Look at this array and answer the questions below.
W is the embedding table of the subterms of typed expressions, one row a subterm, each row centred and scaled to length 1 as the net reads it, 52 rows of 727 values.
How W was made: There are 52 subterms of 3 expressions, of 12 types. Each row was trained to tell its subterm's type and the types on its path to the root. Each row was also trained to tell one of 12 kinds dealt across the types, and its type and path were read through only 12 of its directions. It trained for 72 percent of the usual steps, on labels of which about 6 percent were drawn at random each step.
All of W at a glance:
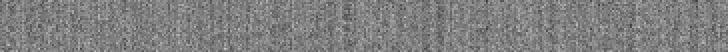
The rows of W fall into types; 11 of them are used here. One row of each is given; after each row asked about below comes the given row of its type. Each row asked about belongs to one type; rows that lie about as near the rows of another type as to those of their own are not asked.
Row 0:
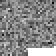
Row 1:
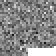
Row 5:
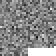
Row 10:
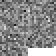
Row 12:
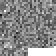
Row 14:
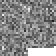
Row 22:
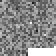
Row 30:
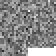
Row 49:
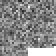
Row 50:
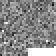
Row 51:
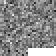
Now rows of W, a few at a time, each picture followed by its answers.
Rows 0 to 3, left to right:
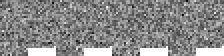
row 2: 1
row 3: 10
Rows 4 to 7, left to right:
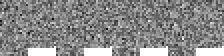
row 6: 22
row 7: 0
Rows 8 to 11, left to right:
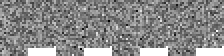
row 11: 30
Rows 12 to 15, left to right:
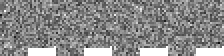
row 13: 5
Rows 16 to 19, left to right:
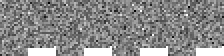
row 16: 5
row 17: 1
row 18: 14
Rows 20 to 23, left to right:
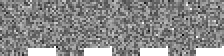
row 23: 12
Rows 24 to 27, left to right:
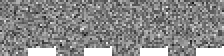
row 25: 5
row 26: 1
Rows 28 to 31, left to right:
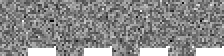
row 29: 12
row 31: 30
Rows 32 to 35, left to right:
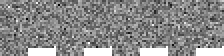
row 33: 10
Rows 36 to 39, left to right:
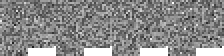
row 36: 22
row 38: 1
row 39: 22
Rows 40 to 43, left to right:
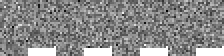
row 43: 30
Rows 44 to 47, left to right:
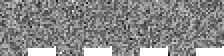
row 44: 30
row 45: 49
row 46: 12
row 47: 50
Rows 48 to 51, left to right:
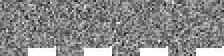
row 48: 5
